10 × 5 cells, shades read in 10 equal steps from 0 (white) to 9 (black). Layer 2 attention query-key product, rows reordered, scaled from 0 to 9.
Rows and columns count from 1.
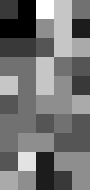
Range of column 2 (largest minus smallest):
8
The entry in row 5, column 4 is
4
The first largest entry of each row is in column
2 1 1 5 5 1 3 4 3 3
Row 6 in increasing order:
3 4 4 5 6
